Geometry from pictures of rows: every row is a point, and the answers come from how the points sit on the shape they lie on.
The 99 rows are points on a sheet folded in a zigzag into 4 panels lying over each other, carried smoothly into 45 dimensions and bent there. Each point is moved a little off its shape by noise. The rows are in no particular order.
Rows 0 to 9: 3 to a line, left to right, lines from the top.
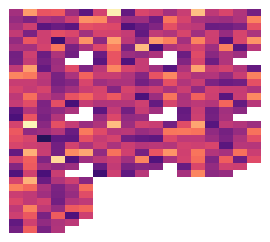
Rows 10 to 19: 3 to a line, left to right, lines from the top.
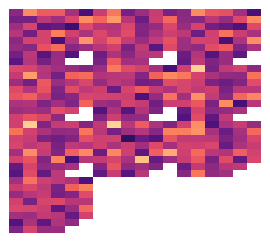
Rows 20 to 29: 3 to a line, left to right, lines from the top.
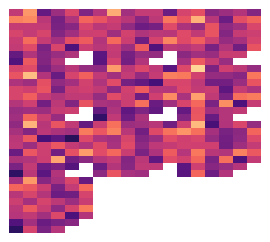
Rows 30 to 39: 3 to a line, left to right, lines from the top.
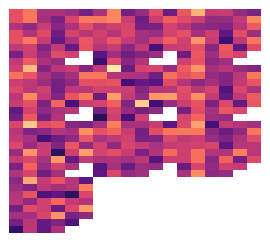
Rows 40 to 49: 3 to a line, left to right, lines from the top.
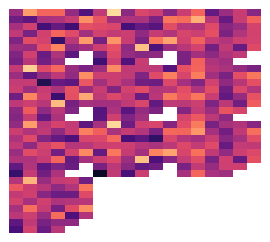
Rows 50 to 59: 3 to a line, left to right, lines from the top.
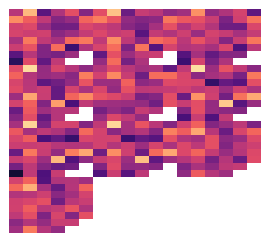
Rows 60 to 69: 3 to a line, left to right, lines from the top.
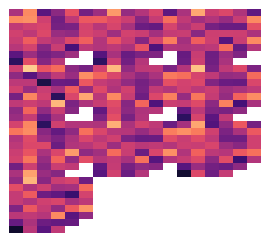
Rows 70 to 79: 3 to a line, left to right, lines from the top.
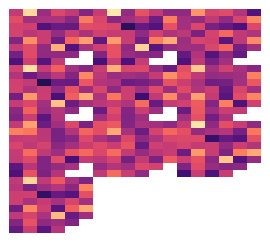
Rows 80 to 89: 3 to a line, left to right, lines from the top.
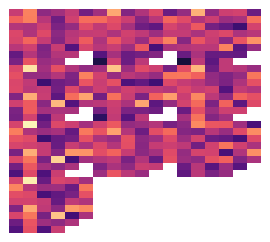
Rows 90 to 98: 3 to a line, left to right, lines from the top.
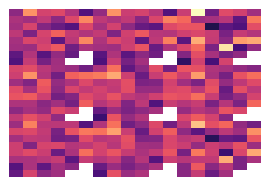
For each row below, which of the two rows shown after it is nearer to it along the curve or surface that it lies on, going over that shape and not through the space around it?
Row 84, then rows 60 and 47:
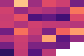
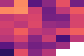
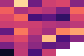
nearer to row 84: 47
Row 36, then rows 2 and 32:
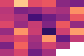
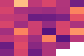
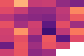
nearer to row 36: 32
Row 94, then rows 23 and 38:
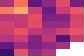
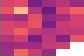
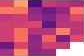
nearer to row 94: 23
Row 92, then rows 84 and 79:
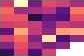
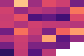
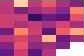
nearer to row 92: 79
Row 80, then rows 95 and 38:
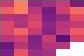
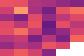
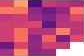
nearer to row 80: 95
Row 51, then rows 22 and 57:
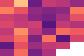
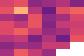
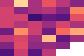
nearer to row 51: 57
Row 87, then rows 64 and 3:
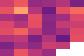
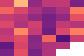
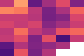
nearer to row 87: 3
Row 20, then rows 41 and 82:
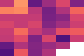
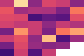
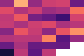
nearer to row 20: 82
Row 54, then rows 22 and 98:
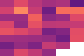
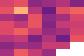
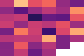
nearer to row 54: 22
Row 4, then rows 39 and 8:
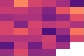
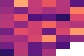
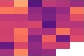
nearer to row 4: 39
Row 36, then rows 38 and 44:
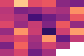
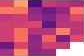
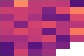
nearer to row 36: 38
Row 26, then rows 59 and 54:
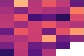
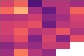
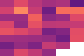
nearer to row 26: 54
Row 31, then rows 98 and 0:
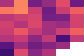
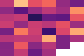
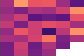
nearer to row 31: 0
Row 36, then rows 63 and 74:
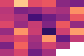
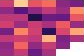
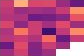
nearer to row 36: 63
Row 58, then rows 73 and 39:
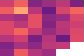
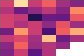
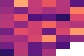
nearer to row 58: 39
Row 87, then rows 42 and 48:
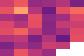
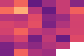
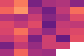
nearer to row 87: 42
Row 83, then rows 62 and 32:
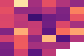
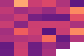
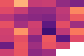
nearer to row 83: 32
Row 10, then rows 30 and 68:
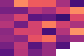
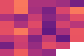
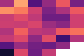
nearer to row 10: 68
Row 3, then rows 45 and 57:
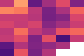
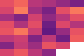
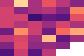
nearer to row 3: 45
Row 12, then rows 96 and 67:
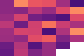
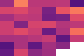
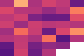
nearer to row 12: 96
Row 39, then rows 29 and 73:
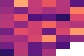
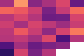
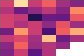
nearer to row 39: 29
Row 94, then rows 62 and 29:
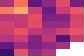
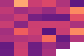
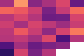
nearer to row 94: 29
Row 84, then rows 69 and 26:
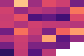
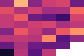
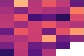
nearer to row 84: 26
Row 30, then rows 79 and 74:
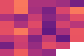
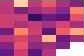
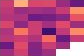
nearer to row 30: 74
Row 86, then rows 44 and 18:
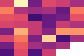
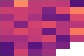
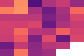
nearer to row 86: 18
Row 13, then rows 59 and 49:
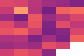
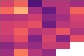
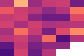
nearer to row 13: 59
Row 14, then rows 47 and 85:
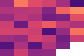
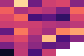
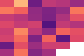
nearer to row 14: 47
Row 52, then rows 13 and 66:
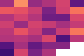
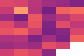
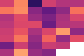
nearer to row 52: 13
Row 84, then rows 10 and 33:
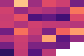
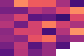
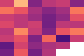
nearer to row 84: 10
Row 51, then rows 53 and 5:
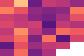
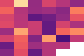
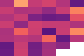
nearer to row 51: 53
